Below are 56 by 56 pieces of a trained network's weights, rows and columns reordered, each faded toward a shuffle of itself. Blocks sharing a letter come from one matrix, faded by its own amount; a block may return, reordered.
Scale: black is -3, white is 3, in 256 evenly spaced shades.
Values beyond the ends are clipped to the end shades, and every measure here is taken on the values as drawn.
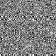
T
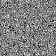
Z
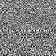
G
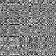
G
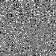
Z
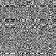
G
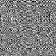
G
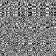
G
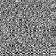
G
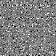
Z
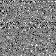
Z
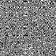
T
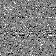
Z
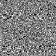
T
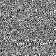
T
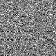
T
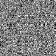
T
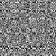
G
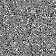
Z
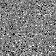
Z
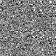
T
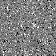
Z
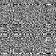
G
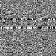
G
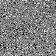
Z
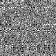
T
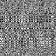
G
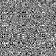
T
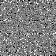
Z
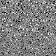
Z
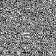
T
